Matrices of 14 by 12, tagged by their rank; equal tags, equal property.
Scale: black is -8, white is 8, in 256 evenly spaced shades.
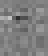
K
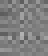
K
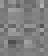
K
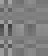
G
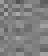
K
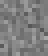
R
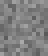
R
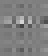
G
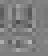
K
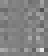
K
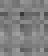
K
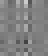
G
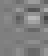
G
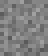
R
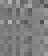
K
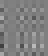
G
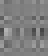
G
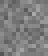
R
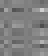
G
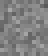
R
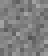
R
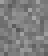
R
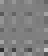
G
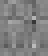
K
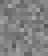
R
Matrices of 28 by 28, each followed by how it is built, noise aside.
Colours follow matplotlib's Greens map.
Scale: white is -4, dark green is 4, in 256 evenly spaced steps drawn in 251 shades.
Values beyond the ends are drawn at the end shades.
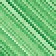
Toeplitz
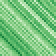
Toeplitz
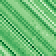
Toeplitz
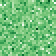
noise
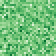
noise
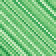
Toeplitz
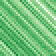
Toeplitz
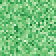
noise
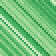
Toeplitz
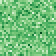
noise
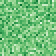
noise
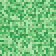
noise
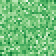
noise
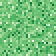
noise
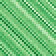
Toeplitz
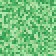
noise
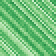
Toeplitz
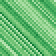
Toeplitz
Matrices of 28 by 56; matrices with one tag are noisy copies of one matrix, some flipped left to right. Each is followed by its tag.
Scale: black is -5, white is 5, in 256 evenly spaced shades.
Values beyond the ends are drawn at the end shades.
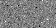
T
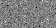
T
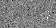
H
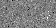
H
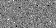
T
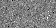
H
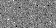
T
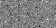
T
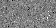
H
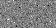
T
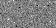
T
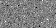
T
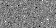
T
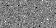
T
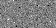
T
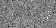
H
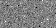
T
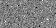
T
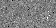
H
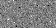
T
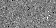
H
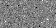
T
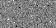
T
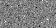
T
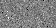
H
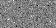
T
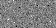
T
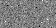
T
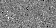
H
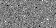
T
